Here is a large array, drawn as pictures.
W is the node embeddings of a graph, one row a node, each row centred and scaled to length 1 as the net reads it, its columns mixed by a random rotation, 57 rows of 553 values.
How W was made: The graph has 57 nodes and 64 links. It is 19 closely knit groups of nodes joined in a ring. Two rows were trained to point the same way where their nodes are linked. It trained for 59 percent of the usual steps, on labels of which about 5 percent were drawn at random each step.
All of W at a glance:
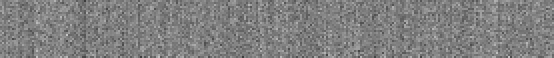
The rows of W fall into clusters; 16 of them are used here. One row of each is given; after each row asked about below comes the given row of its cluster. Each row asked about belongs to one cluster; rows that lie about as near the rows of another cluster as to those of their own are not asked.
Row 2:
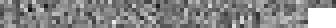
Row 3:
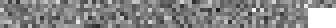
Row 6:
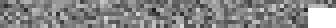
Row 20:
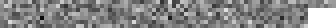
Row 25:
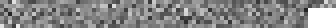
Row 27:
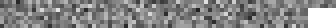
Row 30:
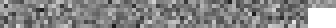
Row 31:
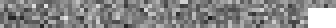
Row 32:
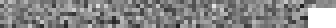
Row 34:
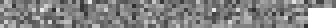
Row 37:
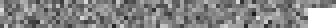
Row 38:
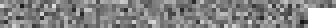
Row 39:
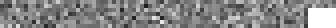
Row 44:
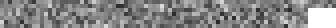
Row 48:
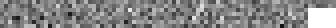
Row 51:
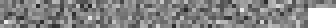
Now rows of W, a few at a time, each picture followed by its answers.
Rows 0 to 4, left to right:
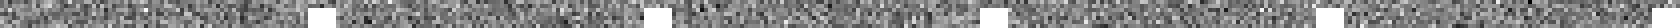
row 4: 30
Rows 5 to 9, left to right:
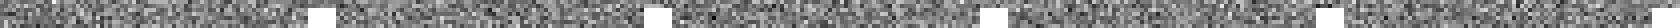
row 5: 51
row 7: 20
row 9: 20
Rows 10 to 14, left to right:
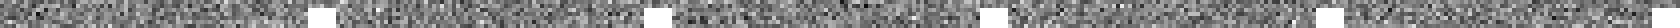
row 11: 34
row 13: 25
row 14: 31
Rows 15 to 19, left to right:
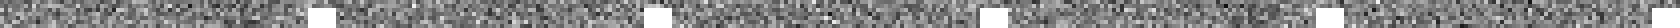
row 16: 6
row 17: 39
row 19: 2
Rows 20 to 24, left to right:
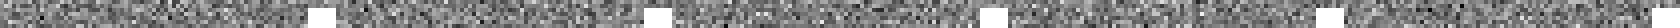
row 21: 2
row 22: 3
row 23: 51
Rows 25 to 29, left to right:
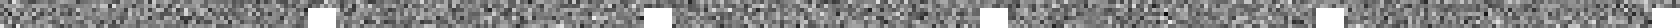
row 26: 37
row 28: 39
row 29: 38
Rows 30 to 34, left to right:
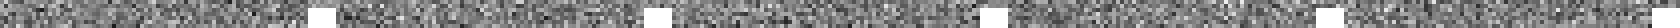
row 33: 27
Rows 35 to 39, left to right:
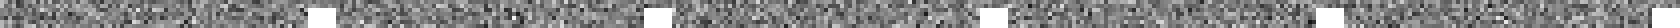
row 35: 48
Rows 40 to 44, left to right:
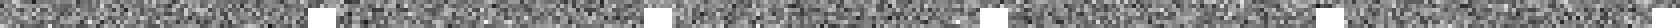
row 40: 25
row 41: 30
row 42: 44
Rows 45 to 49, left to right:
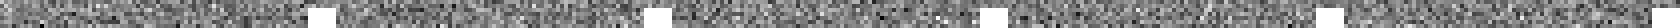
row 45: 32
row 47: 31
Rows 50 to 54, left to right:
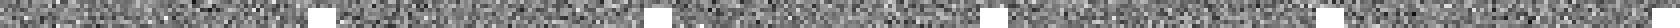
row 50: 3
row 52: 27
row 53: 6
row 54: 48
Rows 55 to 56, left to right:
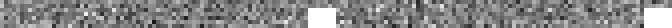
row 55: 44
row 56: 34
